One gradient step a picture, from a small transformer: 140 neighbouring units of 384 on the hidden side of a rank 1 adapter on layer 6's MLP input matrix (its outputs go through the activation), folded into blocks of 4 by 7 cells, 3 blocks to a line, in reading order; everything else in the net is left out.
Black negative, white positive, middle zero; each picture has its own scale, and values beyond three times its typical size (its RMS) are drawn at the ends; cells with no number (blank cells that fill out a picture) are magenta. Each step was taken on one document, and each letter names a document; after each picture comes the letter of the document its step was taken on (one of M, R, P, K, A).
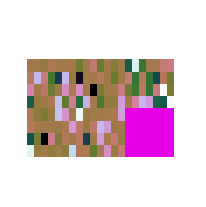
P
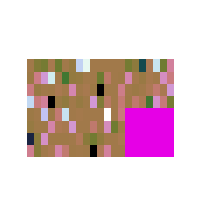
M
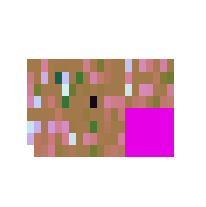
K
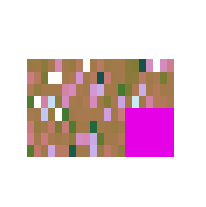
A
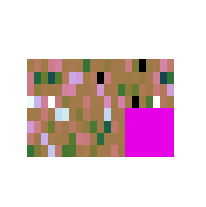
A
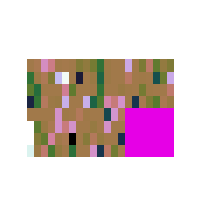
K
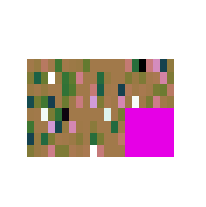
M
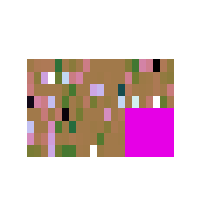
A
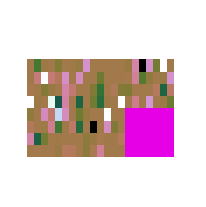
M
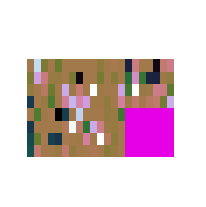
P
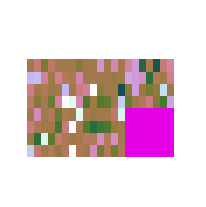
P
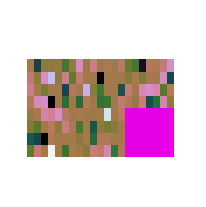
M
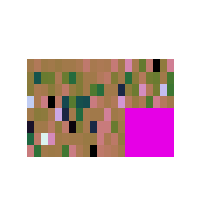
P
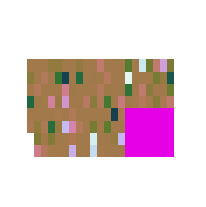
K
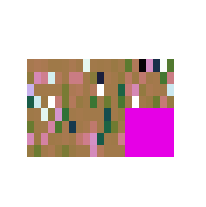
A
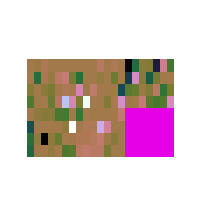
P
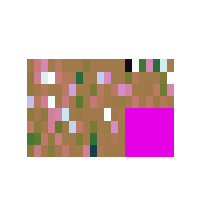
M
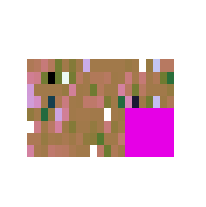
A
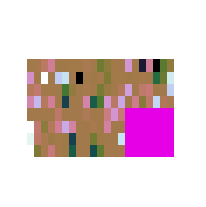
K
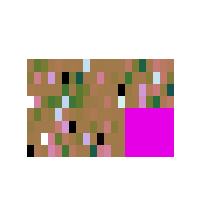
P
